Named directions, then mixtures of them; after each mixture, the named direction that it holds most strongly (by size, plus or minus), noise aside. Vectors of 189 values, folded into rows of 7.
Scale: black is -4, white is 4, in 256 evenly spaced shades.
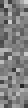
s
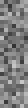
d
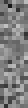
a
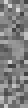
a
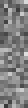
s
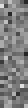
s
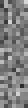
s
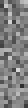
s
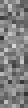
d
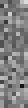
s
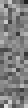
s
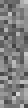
d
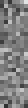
s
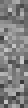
d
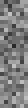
d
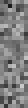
a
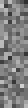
s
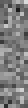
a
